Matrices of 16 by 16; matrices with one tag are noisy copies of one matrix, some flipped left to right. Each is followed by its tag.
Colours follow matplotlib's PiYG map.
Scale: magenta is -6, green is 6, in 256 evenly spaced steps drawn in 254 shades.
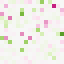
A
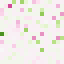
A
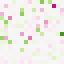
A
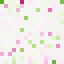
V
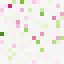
A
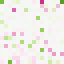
V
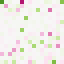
V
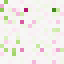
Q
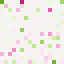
V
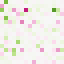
Q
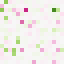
Q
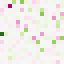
A
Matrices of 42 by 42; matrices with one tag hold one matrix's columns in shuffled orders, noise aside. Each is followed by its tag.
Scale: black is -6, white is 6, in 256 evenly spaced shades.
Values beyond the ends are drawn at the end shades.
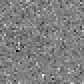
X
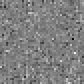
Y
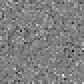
X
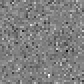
X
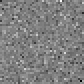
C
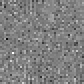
Y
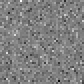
C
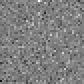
C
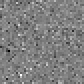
X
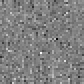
Y
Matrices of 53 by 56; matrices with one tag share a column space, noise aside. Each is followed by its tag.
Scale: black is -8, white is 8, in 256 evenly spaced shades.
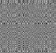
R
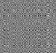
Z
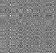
Z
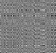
Z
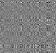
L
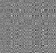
Z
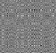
Z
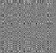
R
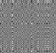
R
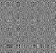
L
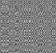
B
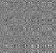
L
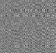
Z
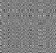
Z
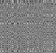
R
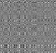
L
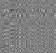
Z
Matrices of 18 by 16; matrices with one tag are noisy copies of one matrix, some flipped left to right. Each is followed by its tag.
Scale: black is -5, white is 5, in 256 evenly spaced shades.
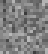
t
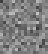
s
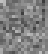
t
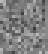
t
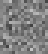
s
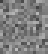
s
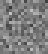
s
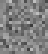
s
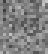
t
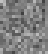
t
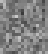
t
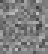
s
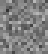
s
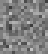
s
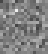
s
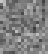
t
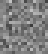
s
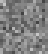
t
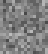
t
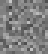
s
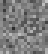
t
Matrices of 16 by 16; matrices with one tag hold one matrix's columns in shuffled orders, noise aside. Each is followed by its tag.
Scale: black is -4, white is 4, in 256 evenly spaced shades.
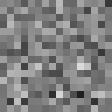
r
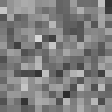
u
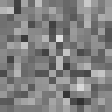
u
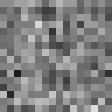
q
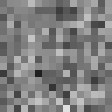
q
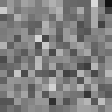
u
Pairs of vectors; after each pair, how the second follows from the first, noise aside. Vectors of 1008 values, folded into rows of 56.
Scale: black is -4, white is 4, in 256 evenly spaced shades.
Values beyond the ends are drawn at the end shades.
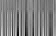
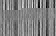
wrapped around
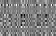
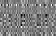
copied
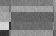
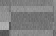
shrunk
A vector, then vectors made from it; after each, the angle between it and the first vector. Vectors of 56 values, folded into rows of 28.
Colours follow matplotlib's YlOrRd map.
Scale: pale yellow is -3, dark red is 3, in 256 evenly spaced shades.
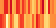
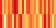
orthogonal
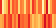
partly opposed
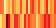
nearly opposite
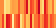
partly opposed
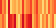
orthogonal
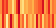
partly aligned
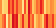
orthogonal
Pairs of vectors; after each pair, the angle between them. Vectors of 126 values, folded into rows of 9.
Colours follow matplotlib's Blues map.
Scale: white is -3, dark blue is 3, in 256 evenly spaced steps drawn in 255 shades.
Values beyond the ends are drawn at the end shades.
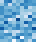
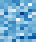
partly opposed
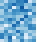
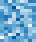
partly opposed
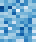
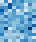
partly aligned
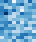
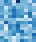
orthogonal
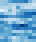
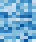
partly aligned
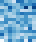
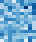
nearly parallel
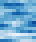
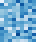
orthogonal
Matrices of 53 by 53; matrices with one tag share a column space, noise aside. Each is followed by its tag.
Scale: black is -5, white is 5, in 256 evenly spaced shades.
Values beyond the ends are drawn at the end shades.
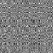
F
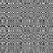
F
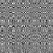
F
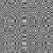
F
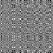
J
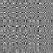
F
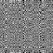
J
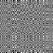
J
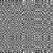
J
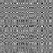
F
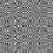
F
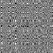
F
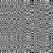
J
